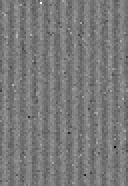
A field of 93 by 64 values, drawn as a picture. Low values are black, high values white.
Overall the values sit about 50% of the way up the scale. Stripes running up and down repeat 11 times from left to right. A few values lie far out on both sides of the bulk. There is no seam.
